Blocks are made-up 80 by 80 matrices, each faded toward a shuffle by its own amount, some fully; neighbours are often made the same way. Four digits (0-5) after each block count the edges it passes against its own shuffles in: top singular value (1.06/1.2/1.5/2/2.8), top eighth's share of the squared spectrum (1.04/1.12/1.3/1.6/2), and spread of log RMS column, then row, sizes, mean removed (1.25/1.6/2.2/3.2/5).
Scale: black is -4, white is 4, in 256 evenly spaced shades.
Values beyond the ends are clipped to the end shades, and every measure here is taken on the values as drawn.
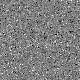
0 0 0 0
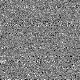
1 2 0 3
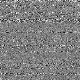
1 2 0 4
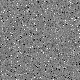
0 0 0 0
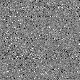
1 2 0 2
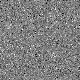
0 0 0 1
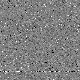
2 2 0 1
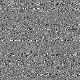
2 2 0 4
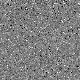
1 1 0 0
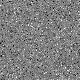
0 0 0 0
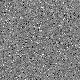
0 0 0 0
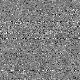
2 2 0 3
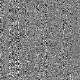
2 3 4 0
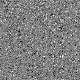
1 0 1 0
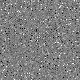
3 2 0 1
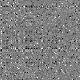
4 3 2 1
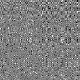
5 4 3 2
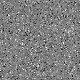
3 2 0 0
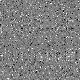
3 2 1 1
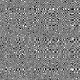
5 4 3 3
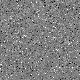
0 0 0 0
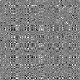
5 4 3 3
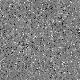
3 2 0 0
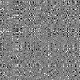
5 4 3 3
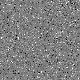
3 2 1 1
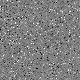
2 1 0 0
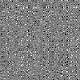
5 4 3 2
